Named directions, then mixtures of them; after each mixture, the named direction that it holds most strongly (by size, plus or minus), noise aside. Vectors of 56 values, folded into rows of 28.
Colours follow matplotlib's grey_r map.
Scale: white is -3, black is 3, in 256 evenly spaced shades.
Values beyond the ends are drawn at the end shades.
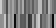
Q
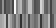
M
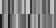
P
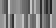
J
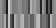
J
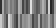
P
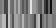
J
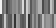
P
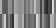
J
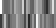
P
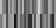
Q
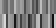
Q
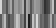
P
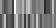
P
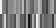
Q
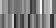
J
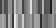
J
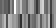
M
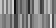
M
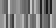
J
